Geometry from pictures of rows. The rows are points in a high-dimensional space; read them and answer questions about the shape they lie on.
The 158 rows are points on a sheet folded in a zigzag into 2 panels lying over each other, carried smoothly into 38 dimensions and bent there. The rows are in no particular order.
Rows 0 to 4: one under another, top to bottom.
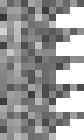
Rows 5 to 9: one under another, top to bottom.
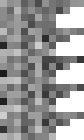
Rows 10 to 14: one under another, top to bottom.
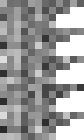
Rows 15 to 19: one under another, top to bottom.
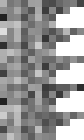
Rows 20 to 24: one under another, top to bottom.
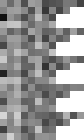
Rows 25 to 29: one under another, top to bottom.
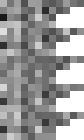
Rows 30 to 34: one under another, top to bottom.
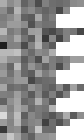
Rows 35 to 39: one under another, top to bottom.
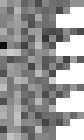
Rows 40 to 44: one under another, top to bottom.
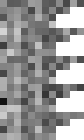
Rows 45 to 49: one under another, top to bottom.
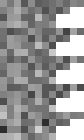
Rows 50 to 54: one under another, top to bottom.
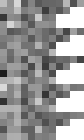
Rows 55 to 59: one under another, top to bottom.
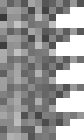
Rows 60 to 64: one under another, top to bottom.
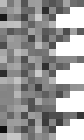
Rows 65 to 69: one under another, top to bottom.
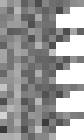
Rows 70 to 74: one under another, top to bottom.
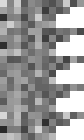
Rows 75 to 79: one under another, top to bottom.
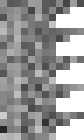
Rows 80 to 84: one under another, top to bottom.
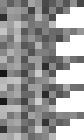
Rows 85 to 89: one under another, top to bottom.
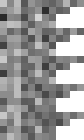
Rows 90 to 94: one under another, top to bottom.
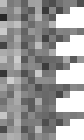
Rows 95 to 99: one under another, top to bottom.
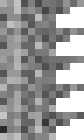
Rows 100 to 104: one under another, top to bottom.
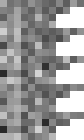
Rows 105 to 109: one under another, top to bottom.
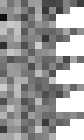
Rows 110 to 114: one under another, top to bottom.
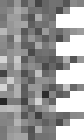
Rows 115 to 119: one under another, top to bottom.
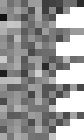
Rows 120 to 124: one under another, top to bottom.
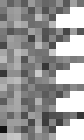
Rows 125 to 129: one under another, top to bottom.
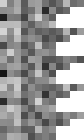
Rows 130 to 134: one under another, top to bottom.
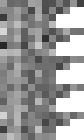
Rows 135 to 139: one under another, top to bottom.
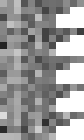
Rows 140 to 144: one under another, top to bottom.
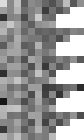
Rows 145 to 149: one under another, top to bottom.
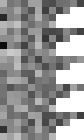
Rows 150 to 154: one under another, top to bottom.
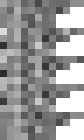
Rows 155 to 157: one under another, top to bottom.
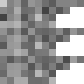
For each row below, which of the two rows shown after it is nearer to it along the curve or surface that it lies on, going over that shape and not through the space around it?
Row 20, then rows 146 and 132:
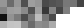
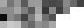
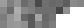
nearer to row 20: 146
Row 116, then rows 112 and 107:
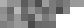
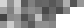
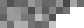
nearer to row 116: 112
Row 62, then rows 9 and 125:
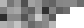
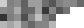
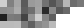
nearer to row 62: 125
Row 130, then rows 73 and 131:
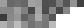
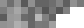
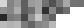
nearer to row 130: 131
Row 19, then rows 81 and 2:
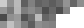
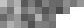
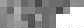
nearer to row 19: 81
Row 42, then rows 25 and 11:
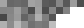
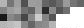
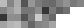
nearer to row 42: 25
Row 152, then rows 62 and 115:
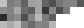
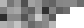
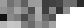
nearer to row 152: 115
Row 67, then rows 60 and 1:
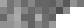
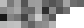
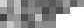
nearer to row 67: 1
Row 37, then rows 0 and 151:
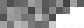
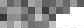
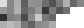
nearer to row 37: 0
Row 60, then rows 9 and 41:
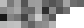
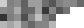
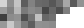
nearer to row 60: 9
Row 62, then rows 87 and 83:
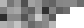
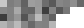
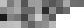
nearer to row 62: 83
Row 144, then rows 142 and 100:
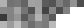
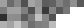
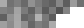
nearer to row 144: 100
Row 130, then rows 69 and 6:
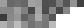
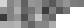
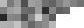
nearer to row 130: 69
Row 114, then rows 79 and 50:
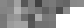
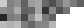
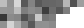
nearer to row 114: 50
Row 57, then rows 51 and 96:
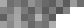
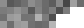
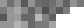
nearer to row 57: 51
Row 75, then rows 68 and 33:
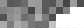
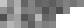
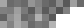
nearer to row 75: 33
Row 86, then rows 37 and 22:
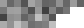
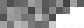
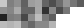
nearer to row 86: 37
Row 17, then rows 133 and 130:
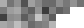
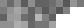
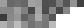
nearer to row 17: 133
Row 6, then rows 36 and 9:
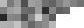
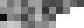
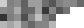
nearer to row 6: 36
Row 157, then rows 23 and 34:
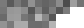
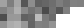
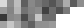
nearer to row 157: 23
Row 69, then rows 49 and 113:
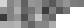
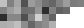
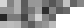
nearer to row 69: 113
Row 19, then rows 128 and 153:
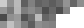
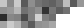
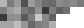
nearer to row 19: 128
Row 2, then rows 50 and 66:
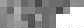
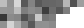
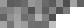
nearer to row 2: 66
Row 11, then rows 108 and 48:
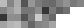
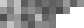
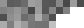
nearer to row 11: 108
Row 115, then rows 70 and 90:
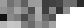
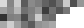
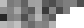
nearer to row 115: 90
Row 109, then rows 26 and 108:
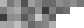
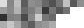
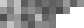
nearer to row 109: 26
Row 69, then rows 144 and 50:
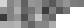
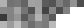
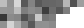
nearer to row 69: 144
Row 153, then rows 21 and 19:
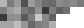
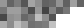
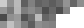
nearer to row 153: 21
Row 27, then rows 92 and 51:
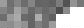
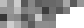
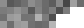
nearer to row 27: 51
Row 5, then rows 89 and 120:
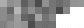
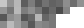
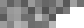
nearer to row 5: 89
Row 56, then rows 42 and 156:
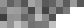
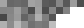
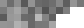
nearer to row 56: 156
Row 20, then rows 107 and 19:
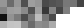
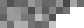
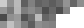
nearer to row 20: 107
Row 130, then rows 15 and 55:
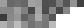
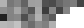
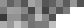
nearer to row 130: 15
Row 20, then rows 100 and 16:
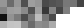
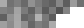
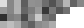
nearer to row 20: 16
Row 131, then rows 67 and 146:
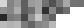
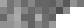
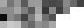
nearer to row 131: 146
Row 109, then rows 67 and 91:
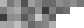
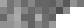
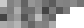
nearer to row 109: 91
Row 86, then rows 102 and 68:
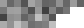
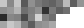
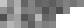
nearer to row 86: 102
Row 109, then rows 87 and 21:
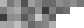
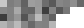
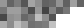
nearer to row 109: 21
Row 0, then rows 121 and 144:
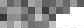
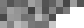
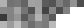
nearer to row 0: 121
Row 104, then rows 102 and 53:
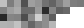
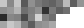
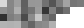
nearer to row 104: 102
